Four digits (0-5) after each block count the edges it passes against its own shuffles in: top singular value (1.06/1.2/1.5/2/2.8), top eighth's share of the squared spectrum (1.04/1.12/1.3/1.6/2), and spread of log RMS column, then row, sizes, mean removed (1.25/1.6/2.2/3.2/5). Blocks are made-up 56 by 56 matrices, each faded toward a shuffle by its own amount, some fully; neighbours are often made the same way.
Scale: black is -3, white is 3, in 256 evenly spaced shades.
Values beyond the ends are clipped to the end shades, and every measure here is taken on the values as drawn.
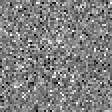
0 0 0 0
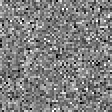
3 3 1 1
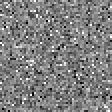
0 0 0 0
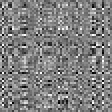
5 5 4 3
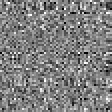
4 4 3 3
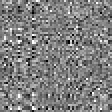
4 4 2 2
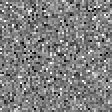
0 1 0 0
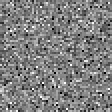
0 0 0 0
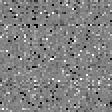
3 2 0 1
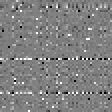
4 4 1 2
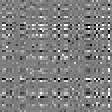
5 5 3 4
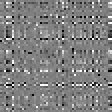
5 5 3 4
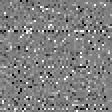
4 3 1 1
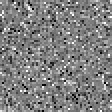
0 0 0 0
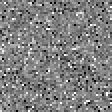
0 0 0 0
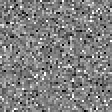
2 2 0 0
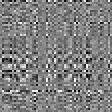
4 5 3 4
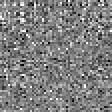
3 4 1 2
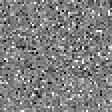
2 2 0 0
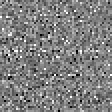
3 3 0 1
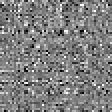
4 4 2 3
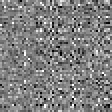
4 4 3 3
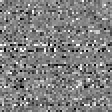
3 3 0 3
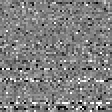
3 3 0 3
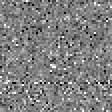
2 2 0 1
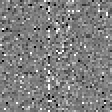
2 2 1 0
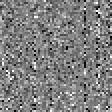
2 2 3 0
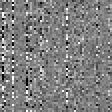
2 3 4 0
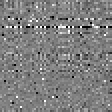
4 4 1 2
